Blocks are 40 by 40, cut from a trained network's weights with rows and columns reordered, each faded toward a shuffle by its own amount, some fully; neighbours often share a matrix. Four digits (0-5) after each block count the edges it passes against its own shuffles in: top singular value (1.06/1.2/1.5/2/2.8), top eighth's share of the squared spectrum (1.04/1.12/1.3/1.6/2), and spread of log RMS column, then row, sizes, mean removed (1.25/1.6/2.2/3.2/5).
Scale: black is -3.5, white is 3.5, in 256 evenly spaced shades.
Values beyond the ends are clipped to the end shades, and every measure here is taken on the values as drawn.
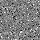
0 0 0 0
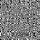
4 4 1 3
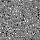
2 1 0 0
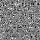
2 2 0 1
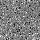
0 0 0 0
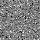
0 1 0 0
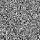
3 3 1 1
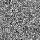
2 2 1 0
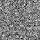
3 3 1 1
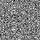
2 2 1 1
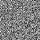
2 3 0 0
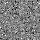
1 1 0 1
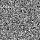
0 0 0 0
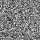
0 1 0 0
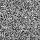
0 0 0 0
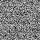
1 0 0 0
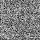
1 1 0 0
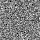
0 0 0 0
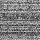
4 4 1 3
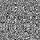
3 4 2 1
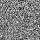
2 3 0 0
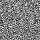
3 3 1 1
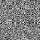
3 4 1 2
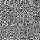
3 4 1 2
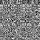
3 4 1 2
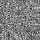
2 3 0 0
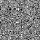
2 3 1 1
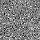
3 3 1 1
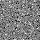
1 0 0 0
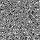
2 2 0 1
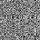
3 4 0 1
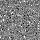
1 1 0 0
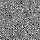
2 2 0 1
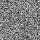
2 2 0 0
